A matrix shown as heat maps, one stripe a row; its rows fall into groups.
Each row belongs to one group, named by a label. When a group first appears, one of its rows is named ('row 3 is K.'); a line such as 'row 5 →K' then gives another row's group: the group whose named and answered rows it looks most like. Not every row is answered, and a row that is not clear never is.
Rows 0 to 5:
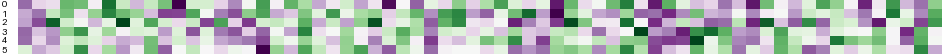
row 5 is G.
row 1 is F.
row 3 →G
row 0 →F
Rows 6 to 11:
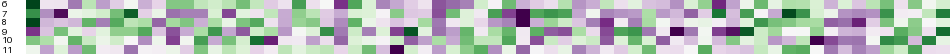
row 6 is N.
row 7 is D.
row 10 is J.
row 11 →N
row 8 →N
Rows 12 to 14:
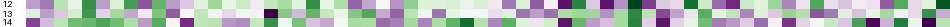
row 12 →F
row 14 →F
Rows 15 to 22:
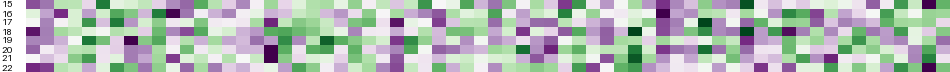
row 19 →G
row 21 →G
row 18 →F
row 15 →F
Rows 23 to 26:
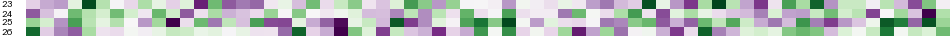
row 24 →F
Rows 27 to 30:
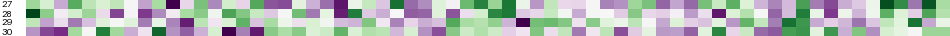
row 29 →D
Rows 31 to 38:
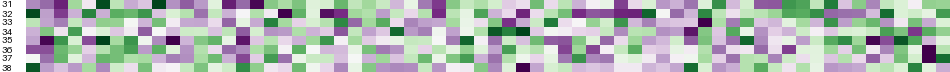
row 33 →D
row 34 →J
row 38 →N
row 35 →F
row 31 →D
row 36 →F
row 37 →F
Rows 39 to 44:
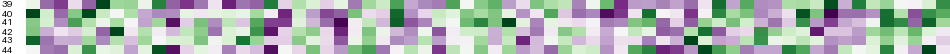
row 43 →N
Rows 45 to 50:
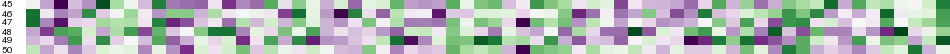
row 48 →F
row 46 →N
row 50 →D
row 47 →D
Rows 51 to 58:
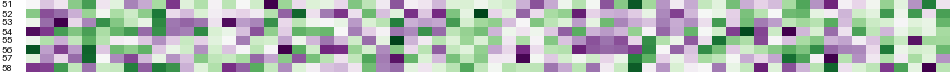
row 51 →G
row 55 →J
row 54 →F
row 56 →N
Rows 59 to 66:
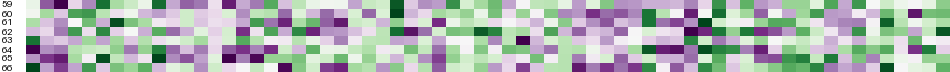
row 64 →G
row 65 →D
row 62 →J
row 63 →N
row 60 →J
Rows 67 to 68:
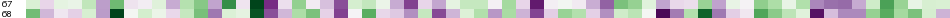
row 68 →N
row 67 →N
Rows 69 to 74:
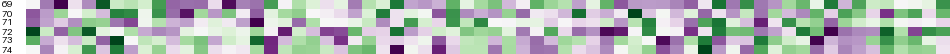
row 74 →N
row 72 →J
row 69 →D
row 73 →N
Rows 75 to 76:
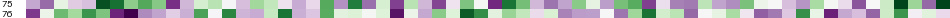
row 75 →F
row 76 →J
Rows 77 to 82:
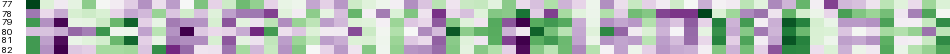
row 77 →J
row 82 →D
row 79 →D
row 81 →D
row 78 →G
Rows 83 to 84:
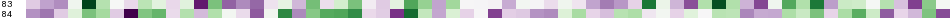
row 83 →G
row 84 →G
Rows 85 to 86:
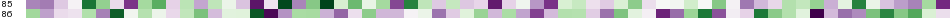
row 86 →N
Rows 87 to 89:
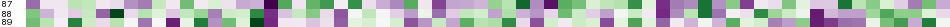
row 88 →N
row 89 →J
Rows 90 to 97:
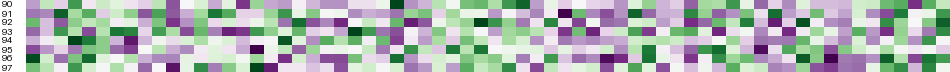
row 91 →F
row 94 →J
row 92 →J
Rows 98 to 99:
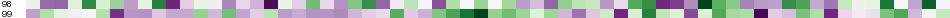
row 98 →G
